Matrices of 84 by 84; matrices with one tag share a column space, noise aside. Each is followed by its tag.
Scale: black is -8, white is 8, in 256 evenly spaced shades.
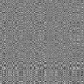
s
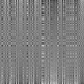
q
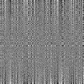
q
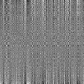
q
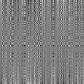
q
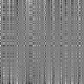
q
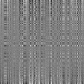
q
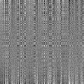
q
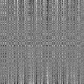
q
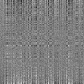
q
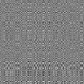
s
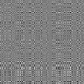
s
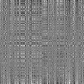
q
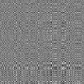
s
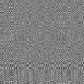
s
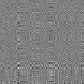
s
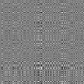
s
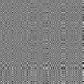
s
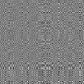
s
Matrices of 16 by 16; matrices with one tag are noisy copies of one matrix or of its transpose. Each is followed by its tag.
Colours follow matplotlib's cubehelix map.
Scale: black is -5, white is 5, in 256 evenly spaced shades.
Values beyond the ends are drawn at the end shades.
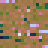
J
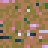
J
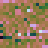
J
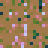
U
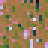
J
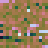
J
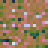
U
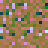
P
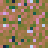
P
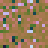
P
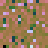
P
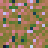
P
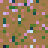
P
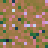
U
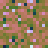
P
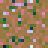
P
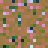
P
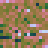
J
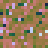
P
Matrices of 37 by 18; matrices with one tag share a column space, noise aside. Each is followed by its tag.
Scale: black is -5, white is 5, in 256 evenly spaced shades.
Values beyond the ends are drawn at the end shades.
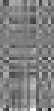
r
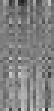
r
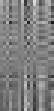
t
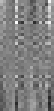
t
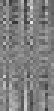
t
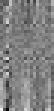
r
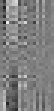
t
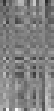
r
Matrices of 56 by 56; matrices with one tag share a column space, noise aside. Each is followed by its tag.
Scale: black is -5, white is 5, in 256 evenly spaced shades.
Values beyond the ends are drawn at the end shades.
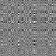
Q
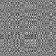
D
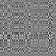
D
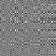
Q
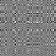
Q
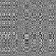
D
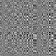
D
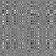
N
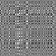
N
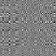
Q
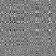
Q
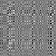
N
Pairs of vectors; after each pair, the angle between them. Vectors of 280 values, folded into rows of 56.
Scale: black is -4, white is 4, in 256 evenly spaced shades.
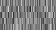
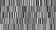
partly opposed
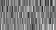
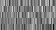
nearly opposite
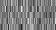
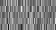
nearly parallel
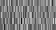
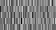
nearly parallel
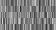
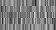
nearly opposite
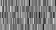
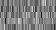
orthogonal
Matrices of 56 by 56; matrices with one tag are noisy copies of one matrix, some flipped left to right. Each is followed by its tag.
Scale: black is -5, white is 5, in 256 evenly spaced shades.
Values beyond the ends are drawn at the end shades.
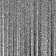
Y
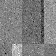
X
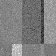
X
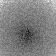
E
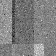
X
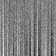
Y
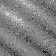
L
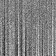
Y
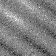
L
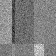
X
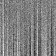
Y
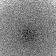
E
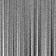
Y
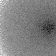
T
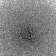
E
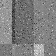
X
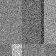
X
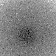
E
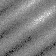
L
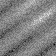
L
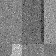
X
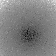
E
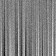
Y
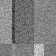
X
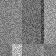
X
